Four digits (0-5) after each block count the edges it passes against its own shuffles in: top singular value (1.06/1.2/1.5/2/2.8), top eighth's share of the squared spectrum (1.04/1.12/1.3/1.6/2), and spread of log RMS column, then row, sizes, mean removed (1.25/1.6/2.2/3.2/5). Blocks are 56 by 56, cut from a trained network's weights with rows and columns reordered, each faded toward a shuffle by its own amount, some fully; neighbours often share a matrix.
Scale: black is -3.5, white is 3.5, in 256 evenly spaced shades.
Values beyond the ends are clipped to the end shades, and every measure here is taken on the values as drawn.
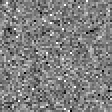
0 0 0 0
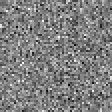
0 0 0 0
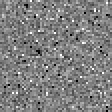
0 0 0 0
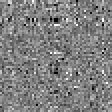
3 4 2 2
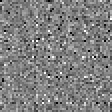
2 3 1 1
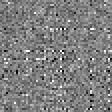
3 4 2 2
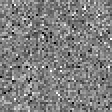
3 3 1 1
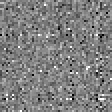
3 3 2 1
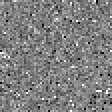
1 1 0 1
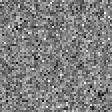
0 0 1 0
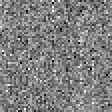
2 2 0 0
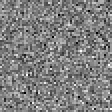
0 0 0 0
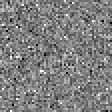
0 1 0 0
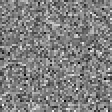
2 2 0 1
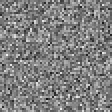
0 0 0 0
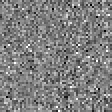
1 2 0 1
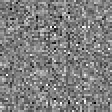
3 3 1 1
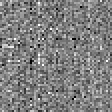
3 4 2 2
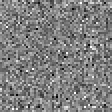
2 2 0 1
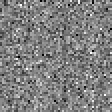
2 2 0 0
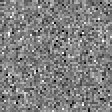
0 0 0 0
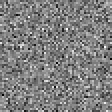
3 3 0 1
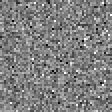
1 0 0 0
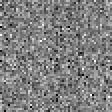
2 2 1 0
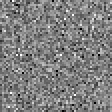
1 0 0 0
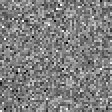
1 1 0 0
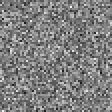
0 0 0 1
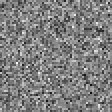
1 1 0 0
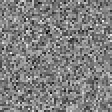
1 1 0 0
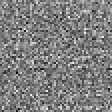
3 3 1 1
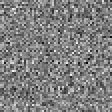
4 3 0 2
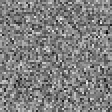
3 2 0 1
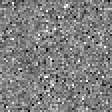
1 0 0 0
